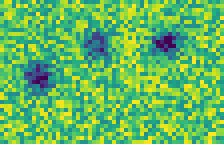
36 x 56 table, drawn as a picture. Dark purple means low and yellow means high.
There are three dips. Neither half mirrors the other. Overall the values sit about 70% of the way up the scale.
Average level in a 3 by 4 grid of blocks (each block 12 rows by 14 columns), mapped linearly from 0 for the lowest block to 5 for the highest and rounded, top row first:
4343 / 0354 / 5555
